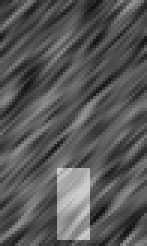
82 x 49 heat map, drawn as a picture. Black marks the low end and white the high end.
The bottom middle is the ninth with the highest average. An odd patch, higher than its surroundings, sits in the bottom middle. The values are skewed, with a long tail toward high values.
